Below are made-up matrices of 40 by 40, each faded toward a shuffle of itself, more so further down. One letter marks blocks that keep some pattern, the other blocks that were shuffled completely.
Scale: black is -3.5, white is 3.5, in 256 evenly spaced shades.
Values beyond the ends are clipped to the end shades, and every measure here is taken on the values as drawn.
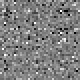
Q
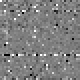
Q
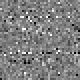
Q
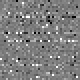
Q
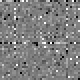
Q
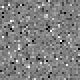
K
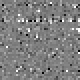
Q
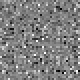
Q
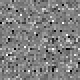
Q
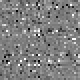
Q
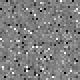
K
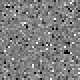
K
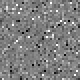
K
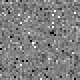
K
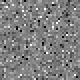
K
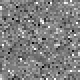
K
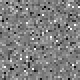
K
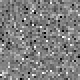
K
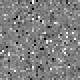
K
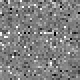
Q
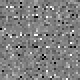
Q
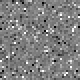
K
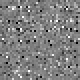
Q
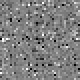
Q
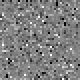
K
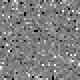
K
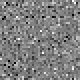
Q
